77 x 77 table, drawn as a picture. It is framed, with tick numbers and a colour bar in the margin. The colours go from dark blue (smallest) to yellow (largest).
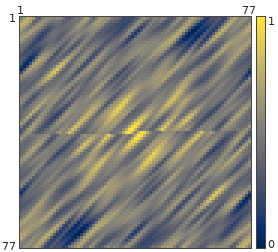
Ninth with the highest average: centre. Slope: none. Grain: diagonal, up to the right. Symmetry: a half turn.
